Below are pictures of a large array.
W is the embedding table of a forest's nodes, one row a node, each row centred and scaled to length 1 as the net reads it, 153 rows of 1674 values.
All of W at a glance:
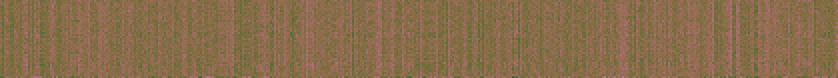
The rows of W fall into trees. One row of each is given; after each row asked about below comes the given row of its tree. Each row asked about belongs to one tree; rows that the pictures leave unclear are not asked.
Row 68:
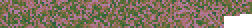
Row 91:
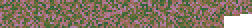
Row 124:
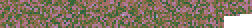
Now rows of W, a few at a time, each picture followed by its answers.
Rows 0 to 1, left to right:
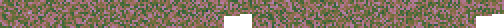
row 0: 91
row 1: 124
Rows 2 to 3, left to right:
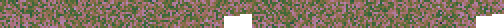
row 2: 124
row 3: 124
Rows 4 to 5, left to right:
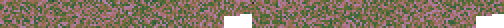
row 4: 91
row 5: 68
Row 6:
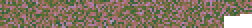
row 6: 124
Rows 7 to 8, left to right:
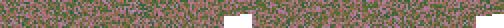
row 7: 91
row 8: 91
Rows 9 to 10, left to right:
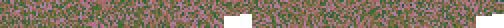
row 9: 68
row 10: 124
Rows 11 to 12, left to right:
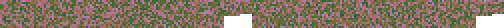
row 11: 91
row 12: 68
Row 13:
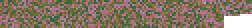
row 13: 124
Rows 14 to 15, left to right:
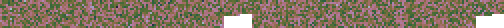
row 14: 91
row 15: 68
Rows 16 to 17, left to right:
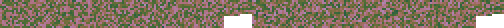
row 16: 91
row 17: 91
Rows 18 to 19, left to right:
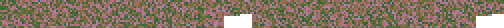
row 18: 124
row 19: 124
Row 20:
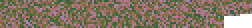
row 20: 124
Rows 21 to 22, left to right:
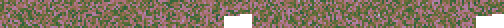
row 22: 68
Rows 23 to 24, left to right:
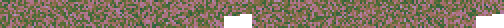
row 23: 68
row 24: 91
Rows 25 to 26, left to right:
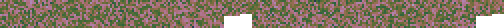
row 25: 68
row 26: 124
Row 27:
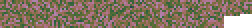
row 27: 124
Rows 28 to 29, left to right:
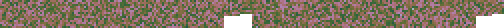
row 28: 91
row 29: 68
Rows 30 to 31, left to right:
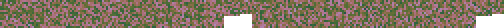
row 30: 124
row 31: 68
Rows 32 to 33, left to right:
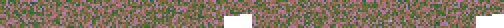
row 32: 124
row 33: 91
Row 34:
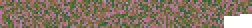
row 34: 91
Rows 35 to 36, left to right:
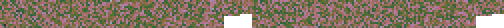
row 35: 124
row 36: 124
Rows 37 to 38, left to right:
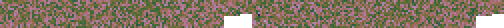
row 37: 68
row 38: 91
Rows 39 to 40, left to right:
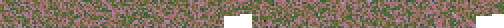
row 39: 91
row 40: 68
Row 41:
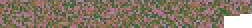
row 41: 91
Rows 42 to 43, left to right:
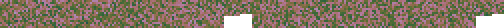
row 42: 68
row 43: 68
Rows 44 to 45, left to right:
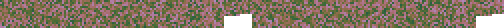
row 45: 124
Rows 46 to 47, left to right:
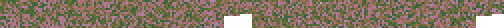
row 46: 124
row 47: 68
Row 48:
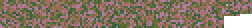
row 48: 124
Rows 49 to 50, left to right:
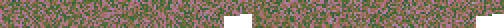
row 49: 91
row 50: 91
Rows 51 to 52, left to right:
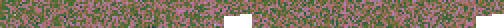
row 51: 124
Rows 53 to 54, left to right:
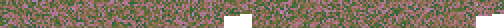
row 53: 124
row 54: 91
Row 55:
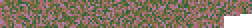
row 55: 91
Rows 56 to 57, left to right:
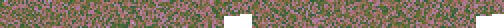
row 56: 124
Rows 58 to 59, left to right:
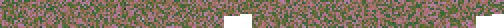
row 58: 91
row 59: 68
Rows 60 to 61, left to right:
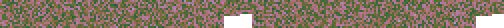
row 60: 91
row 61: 91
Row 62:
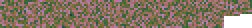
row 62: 91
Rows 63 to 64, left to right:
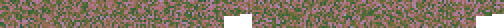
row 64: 124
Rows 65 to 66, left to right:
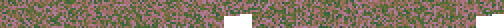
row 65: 124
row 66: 124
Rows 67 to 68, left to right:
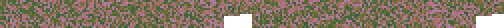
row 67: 124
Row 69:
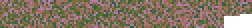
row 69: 68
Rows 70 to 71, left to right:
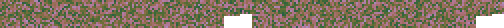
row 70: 124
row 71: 124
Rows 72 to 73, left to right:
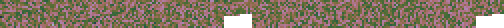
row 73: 68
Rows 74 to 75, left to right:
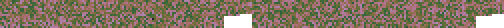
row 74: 124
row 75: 124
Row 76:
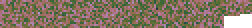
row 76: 91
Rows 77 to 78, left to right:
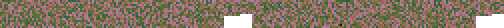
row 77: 68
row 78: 91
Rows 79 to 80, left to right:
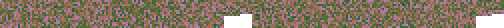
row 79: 68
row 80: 91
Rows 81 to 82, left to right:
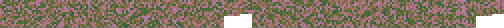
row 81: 91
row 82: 124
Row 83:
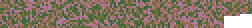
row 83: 68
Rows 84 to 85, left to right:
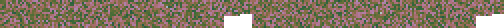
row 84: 124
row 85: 91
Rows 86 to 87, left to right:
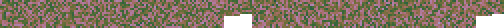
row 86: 91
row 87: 68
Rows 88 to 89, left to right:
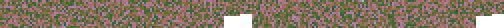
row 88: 124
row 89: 68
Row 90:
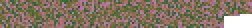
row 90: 124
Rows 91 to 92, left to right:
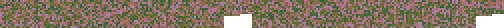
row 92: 124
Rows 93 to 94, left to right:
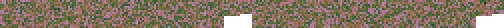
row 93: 91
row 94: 91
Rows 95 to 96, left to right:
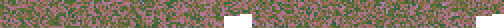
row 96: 91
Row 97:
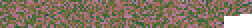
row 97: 68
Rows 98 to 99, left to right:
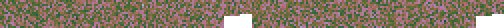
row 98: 124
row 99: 68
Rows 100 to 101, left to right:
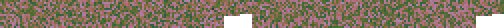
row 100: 124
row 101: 68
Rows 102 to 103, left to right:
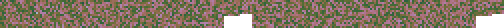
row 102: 124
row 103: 91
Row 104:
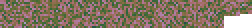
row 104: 91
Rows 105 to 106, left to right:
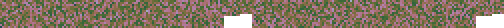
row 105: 68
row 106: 91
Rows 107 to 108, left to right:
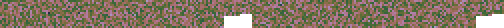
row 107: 68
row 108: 124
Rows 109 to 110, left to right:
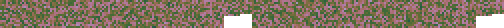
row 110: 124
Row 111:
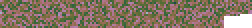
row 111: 91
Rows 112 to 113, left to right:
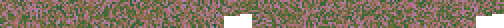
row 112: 68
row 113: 124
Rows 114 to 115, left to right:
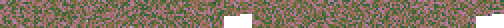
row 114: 91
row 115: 91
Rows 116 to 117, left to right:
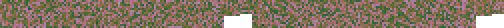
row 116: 91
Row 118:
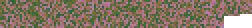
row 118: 124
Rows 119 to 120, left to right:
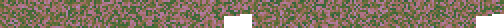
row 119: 124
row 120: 91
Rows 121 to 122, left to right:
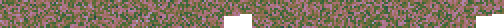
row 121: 91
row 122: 124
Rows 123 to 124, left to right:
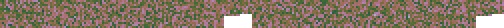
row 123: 124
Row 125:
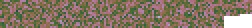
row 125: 124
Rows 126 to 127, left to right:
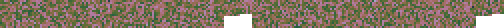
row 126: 124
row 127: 68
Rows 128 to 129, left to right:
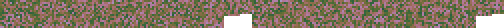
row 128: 124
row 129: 124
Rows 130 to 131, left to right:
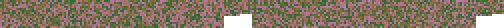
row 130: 124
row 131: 124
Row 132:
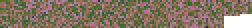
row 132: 68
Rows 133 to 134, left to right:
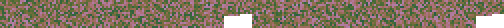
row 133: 124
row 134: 68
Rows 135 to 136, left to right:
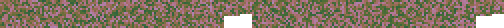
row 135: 124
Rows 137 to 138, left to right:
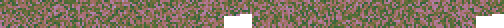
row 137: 124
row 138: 68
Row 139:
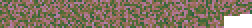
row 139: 68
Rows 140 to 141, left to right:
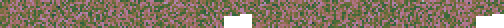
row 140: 68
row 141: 68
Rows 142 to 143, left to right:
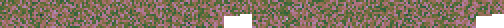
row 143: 124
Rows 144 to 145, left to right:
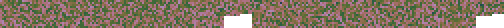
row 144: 91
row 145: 68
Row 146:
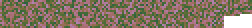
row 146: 91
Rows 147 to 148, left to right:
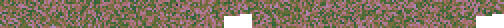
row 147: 124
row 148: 124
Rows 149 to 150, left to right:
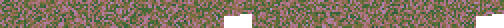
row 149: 91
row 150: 91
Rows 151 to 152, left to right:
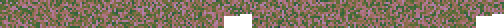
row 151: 124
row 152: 68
